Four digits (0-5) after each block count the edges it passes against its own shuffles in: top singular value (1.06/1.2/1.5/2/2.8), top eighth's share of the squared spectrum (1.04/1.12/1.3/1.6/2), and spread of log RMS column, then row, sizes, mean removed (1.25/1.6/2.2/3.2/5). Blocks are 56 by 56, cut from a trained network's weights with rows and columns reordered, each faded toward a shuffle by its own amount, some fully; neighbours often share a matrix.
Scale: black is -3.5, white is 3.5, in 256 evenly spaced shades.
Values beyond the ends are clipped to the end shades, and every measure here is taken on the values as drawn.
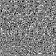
3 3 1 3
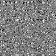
3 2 0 1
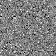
2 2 0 1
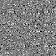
3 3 0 2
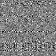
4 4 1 3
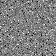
0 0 0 0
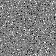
0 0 0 0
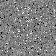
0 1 0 0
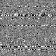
4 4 0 3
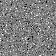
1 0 0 0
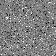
0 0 0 0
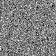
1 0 0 0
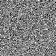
2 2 0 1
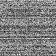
4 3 0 1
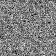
0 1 0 0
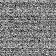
3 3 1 0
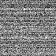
4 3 1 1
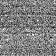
3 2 0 1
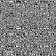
4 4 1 3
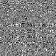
3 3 0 2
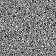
2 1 0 0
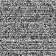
3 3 0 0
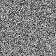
0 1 0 0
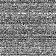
4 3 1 2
